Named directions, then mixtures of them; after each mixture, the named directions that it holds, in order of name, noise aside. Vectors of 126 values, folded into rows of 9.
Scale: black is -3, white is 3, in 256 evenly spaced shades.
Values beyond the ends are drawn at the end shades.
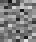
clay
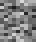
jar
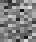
clay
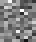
clay, jar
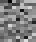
clay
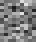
jar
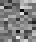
clay, jar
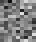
clay, jar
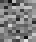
clay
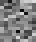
clay, jar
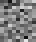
clay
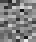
clay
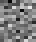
clay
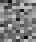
clay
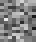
jar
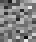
clay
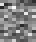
jar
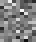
clay, jar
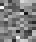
clay, jar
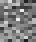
clay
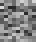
jar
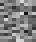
jar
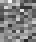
clay
